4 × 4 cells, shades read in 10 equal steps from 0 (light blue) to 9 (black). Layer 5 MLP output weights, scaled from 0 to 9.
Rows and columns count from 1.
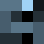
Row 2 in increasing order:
5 7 7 9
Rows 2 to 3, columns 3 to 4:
9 7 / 4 5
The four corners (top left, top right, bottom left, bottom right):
4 8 7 5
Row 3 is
5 4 4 5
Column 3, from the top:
0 9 4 9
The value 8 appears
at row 1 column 4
